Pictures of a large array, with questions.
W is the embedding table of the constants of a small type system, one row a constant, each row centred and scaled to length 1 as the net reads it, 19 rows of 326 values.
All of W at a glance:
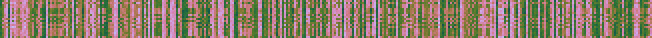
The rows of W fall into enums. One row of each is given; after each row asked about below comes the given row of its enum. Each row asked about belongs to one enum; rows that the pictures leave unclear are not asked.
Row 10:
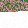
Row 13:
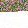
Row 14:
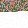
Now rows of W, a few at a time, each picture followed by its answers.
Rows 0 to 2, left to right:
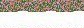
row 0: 14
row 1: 13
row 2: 14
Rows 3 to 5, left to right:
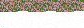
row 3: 14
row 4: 10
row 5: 10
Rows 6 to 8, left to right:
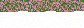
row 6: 10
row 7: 14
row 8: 10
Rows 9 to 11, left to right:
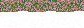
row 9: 13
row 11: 13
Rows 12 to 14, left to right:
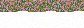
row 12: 14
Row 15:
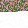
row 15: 14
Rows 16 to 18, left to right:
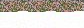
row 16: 14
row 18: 10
